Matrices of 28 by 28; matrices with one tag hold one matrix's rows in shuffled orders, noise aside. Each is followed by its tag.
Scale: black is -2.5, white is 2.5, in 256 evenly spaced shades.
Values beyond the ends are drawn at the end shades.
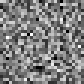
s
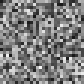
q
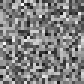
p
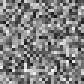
p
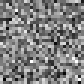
q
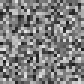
q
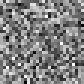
p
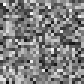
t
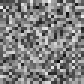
s
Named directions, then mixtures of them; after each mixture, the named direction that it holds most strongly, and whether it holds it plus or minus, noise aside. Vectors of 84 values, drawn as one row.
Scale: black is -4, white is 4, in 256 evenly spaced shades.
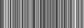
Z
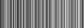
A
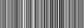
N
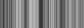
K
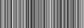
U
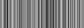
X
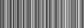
A, plus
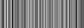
U, minus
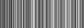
A, plus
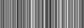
U, minus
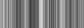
K, minus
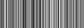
N, minus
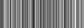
Z, plus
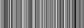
Z, minus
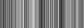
K, plus
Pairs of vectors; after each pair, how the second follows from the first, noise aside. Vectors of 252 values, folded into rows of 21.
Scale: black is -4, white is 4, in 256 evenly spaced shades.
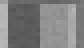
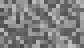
shuffled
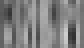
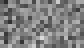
shuffled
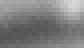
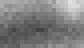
copied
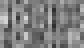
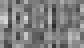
copied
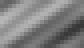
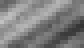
copied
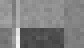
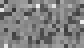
shuffled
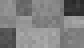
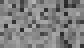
shuffled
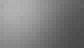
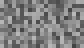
shuffled
